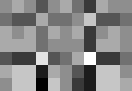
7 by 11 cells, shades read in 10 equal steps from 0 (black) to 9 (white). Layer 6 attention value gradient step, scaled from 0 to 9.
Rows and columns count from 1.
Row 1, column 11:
5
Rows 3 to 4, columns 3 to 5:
6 4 6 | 6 4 5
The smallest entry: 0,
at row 7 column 4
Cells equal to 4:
9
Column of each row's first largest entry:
2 8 1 1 8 2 2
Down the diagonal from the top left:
5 3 6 4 3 5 2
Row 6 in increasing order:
1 1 3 5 5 6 6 7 7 7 7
